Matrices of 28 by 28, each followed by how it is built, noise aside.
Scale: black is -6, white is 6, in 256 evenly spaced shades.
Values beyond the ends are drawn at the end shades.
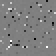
sparse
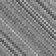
Toeplitz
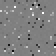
sparse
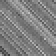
Toeplitz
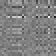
low rank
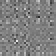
low rank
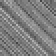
Toeplitz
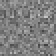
low rank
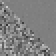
lower triangular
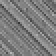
Toeplitz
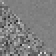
lower triangular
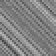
Toeplitz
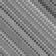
Toeplitz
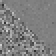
lower triangular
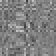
low rank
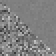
lower triangular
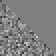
lower triangular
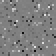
sparse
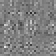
low rank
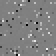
sparse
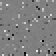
sparse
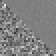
lower triangular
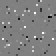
sparse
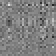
low rank
